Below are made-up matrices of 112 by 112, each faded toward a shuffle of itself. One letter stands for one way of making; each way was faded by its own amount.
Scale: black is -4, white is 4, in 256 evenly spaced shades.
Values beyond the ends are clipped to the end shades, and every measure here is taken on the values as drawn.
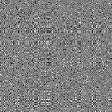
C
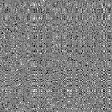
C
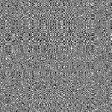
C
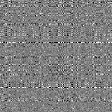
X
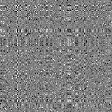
C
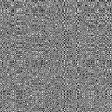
C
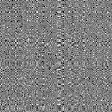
C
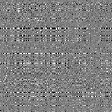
X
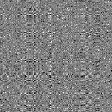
C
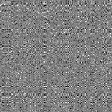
C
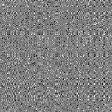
C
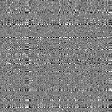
X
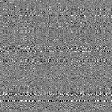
X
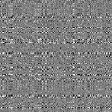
X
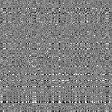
X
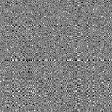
C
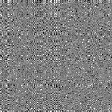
C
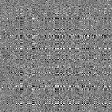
X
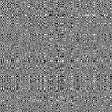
X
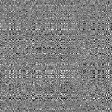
X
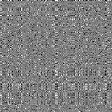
C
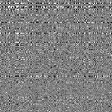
X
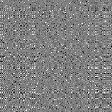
C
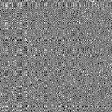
C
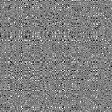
C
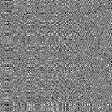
C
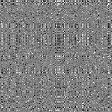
C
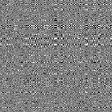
X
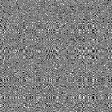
C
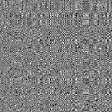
C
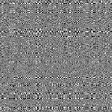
X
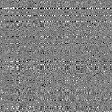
X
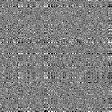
X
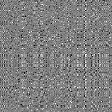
C
